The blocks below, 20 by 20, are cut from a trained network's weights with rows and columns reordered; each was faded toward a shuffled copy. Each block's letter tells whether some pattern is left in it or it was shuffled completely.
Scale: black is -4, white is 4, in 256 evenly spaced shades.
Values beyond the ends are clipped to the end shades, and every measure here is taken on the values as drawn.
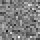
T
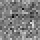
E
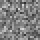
T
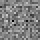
E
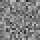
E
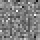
T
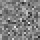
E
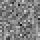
T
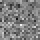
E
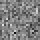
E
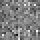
E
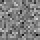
T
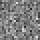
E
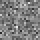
T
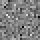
T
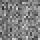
E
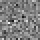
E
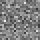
E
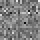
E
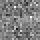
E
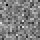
T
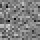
E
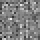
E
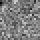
T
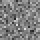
T
